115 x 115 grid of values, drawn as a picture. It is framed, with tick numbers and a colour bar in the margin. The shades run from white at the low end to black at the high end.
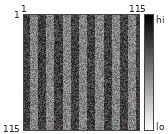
Upright stripes repeat 7 times across the table. Overall the values sit about 60% of the way up the scale. No overall slope runs across the table. The values spread evenly over their range.
